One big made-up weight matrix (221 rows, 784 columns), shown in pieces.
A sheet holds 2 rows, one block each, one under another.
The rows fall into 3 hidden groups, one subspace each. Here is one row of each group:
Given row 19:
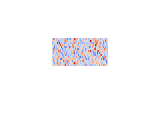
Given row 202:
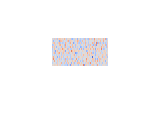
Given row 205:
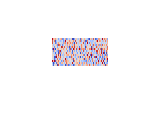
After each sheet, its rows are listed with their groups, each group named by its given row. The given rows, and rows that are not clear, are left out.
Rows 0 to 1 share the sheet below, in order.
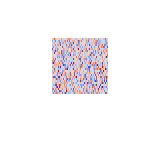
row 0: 202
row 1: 205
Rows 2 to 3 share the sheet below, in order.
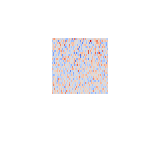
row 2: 19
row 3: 19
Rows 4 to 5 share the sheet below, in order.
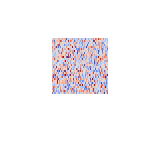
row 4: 202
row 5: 19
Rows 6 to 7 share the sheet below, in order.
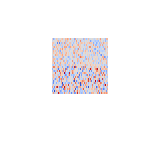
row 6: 19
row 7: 19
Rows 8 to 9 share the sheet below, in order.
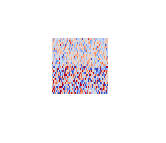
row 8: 205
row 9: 19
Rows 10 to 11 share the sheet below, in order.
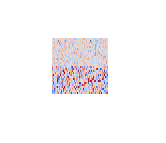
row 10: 19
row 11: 19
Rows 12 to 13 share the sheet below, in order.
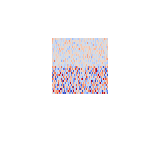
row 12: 205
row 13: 202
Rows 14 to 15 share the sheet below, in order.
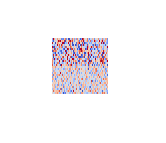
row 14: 202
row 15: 202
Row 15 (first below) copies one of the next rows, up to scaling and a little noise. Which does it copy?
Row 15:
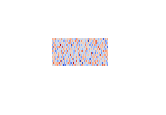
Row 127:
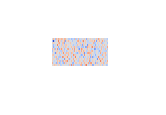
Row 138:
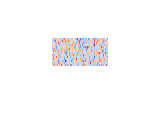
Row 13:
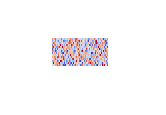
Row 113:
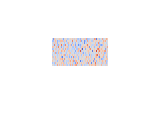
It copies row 13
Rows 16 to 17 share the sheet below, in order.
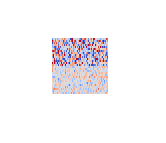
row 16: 19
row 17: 205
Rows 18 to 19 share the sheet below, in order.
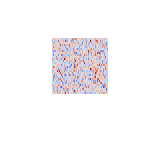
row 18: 19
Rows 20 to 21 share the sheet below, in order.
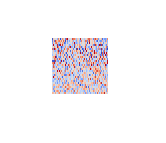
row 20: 205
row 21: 19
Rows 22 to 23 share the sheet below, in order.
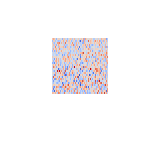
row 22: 19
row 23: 19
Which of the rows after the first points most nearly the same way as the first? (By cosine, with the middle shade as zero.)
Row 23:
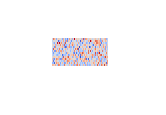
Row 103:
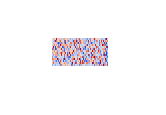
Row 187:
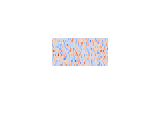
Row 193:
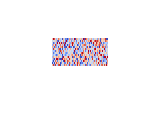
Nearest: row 193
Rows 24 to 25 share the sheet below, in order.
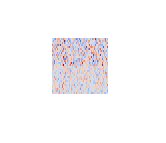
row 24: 202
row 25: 205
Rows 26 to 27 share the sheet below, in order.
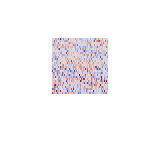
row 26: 205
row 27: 205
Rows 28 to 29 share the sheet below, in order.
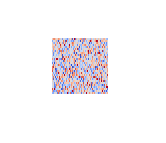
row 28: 19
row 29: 205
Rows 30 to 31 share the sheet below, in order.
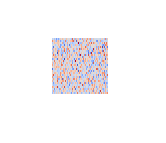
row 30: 19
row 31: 19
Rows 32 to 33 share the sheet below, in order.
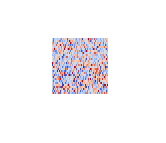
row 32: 205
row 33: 19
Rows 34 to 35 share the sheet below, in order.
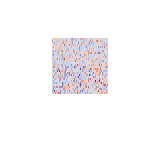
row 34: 19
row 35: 19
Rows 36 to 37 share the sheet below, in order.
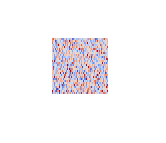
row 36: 205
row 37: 205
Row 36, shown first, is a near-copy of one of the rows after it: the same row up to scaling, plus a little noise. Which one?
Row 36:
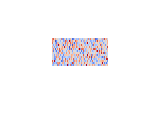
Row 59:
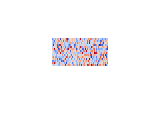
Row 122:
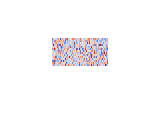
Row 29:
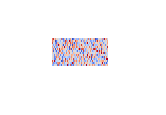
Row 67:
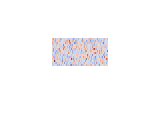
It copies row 29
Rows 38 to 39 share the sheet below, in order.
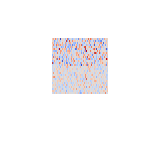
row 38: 205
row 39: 205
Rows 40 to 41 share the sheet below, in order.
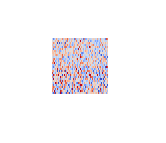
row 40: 19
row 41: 19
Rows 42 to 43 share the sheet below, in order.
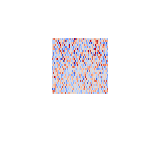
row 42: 19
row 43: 205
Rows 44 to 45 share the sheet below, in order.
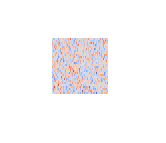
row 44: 19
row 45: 202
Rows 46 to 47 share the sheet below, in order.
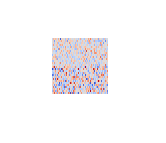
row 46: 205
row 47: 202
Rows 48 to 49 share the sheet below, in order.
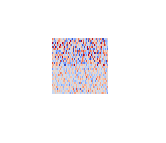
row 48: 202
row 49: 202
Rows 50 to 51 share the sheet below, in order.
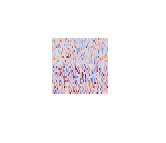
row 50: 202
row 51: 202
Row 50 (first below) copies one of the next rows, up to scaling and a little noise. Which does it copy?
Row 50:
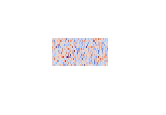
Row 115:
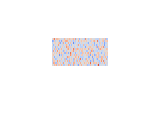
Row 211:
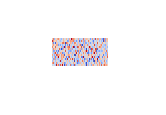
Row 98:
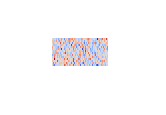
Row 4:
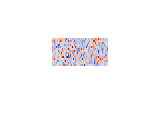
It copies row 4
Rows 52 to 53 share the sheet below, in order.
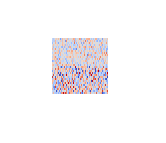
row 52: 205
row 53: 202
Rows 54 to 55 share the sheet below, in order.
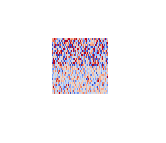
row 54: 202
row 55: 202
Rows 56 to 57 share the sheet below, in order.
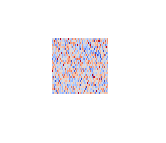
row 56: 205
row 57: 205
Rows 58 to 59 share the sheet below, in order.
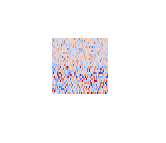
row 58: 202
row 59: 205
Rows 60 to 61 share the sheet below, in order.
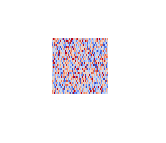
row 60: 202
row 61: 202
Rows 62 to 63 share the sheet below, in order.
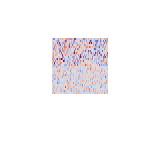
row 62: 19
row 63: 19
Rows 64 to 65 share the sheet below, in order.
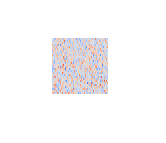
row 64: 202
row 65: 205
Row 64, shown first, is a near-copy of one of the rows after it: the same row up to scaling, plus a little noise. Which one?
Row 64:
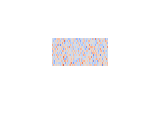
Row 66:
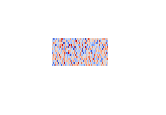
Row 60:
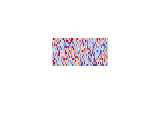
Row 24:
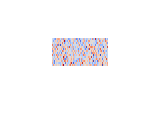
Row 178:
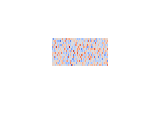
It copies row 24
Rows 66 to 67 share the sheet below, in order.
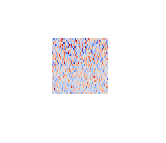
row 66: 202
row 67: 205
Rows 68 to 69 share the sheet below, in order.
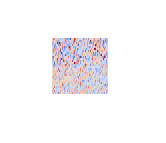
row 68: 19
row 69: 19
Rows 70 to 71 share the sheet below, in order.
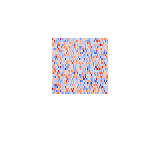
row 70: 205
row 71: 205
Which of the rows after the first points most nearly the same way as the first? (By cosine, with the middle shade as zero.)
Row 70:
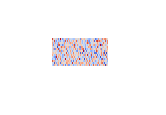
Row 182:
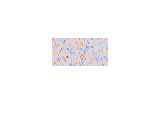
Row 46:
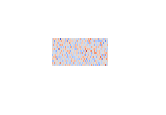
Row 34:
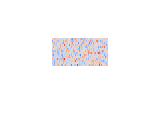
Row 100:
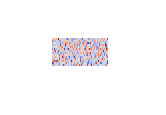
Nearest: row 100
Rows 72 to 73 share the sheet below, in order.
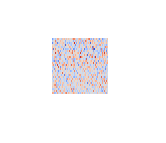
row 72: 205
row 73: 205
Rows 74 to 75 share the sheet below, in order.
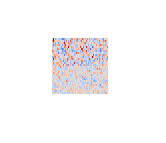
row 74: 202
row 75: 205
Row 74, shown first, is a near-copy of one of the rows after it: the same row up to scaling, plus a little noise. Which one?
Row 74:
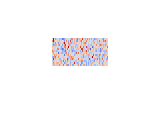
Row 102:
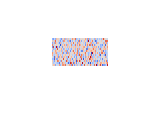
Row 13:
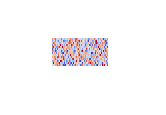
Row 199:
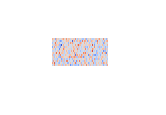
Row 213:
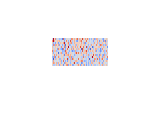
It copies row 213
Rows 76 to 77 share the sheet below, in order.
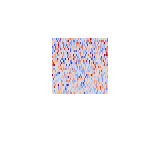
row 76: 19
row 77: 202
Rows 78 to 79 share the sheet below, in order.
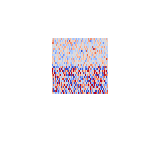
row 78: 205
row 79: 202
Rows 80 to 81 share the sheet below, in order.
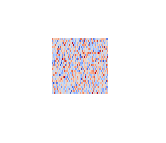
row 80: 19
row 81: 202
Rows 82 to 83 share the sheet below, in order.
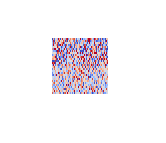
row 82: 205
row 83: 202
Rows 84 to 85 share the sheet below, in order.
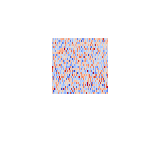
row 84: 202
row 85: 205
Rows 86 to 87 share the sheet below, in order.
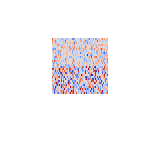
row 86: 205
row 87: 202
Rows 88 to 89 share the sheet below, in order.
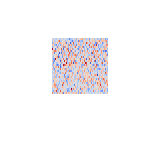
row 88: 202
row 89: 205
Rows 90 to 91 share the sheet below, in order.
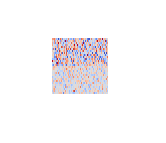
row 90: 205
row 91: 202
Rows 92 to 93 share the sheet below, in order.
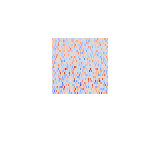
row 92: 205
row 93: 19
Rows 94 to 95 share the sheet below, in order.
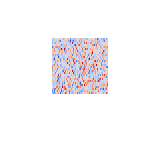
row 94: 202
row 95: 19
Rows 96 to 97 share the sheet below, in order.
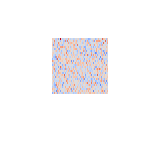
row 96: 205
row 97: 205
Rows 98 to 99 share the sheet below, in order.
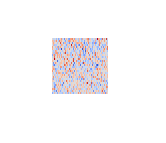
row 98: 202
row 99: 205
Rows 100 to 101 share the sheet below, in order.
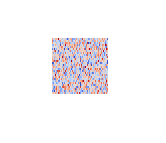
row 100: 205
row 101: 19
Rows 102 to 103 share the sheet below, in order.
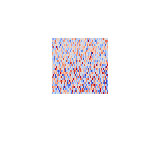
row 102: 202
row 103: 19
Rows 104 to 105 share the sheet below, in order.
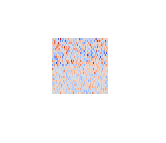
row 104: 205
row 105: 202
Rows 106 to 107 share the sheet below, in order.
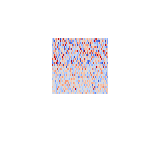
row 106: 205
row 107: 202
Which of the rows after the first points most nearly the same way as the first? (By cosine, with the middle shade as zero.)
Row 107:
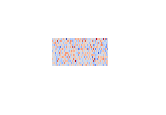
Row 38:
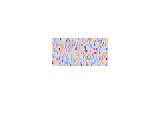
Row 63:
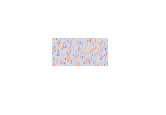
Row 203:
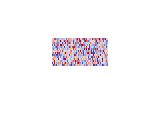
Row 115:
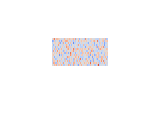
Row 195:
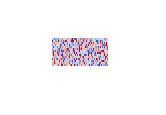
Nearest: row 203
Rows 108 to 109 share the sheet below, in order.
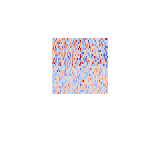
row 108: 19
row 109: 19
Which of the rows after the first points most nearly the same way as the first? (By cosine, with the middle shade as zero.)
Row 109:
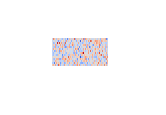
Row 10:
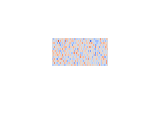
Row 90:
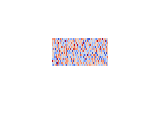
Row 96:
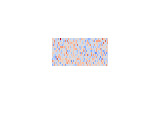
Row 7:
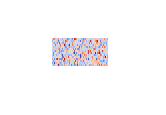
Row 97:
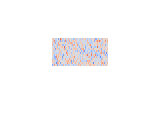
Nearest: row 7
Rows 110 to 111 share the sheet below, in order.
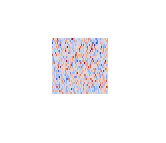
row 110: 202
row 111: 205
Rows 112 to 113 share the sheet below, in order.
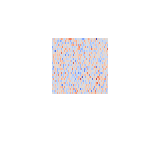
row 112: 202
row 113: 202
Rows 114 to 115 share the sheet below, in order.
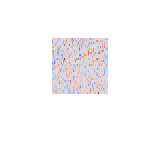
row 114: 19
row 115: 202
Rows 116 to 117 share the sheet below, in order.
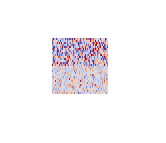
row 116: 19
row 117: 205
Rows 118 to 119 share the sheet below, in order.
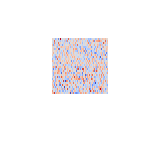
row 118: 205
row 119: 202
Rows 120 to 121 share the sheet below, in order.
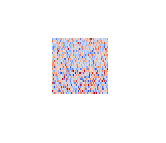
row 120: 19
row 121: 202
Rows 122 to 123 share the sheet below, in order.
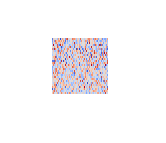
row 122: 205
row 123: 205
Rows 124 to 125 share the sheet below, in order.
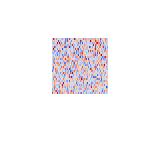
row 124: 19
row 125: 205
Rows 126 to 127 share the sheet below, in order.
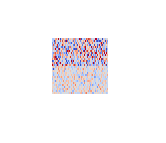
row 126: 205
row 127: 202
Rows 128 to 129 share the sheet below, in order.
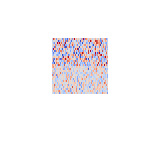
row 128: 19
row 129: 202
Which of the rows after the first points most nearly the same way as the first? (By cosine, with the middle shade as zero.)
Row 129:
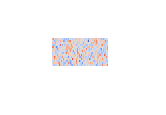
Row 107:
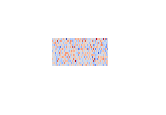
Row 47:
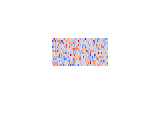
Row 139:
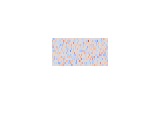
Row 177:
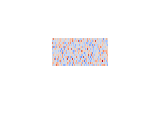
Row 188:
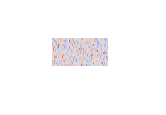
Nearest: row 177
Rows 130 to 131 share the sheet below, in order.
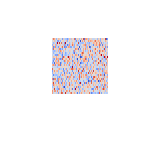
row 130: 19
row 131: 19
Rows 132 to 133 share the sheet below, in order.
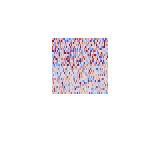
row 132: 202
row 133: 19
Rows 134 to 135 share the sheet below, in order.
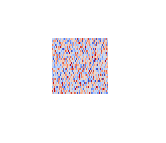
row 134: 202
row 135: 19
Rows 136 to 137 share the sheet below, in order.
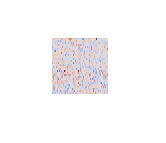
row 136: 202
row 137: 19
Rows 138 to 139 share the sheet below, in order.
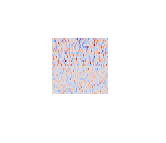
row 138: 202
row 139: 202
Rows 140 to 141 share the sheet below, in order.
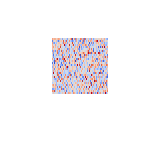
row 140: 19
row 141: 205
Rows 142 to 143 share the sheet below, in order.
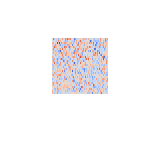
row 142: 19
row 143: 202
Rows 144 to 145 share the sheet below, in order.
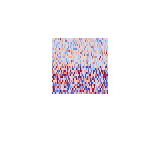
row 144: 205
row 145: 19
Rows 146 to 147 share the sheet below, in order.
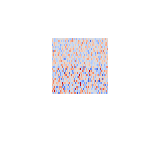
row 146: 19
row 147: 19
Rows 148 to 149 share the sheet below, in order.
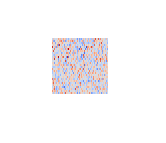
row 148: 202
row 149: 19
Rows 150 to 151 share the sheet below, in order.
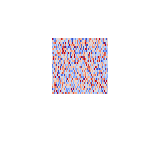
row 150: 202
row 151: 205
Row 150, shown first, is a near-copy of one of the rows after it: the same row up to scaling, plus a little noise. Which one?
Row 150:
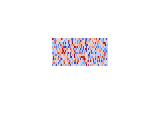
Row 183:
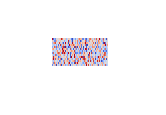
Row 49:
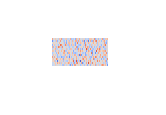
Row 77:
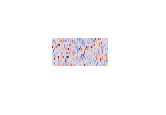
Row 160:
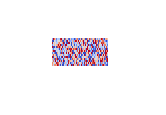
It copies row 183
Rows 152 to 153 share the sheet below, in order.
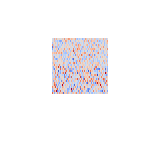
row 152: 202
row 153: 205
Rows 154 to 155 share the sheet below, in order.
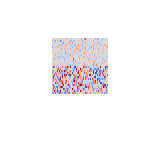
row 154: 202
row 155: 19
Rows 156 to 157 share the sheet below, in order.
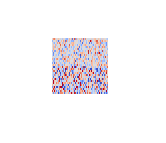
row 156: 19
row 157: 19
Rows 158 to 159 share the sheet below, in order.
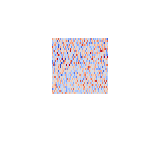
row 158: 19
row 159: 205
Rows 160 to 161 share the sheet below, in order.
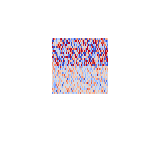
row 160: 202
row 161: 205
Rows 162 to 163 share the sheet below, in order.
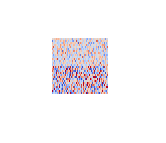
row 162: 19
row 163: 205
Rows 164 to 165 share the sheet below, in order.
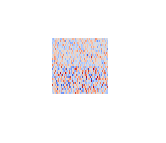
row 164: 205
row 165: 202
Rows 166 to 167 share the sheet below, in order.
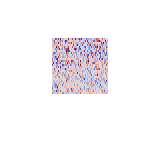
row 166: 205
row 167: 205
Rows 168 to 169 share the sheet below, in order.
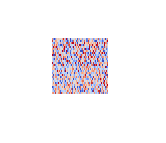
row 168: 202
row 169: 19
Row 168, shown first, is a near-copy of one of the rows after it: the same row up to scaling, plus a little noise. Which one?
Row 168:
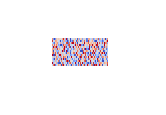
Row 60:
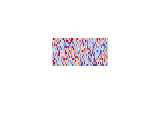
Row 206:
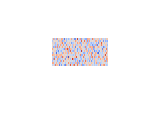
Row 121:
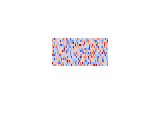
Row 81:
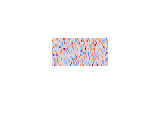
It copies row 121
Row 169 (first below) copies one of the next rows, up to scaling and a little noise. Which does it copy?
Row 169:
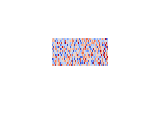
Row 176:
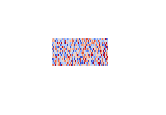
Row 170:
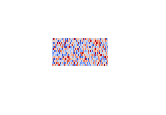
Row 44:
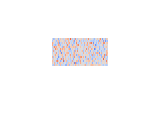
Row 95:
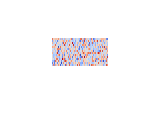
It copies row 176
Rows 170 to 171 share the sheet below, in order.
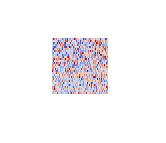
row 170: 19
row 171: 205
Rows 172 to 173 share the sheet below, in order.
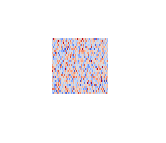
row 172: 202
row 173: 205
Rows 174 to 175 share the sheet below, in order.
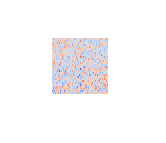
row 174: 19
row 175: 19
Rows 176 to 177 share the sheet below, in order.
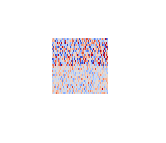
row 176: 19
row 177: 202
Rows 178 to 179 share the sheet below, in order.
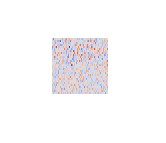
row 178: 202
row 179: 205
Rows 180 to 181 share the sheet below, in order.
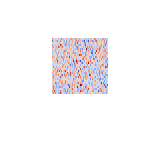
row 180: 202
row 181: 19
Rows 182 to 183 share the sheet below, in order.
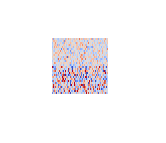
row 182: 202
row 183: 202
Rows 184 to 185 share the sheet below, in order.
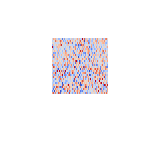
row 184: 202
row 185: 19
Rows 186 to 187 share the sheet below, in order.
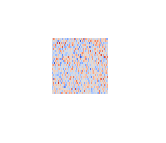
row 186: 19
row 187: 19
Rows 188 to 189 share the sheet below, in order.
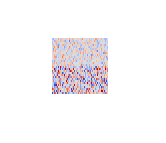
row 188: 205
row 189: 205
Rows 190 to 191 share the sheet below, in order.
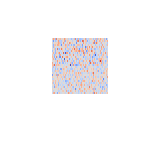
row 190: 202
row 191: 202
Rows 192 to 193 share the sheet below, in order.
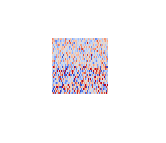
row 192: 205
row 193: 19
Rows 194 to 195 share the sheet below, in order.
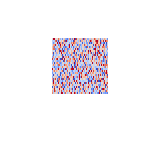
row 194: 19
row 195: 19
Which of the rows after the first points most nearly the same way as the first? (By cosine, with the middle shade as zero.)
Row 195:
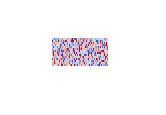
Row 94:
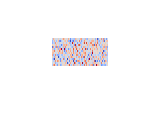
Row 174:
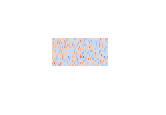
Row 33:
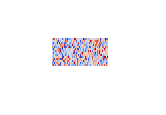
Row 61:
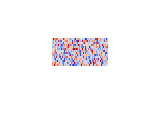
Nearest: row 174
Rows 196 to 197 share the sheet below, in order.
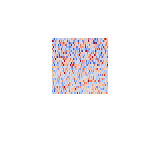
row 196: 202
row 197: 19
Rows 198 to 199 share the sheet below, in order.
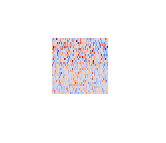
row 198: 19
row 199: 202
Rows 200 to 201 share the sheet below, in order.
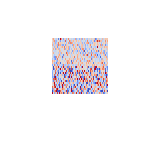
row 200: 205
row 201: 205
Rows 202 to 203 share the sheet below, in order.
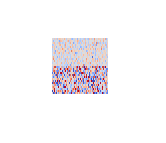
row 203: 202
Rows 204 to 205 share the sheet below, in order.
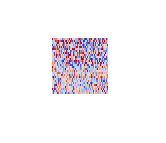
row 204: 202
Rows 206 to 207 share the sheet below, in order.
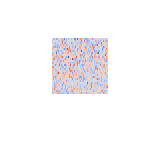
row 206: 202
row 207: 205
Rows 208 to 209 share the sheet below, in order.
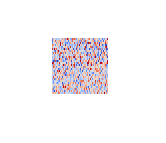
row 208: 205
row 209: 19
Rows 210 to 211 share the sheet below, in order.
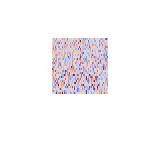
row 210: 19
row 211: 202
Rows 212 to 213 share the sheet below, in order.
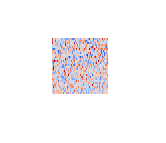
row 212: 205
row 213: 202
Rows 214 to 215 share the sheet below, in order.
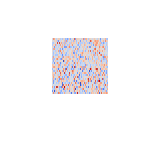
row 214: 19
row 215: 19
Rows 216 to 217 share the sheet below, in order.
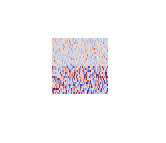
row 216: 205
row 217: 205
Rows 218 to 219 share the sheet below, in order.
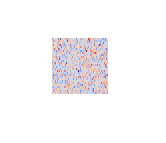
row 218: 205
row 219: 19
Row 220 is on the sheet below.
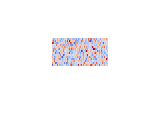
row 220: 205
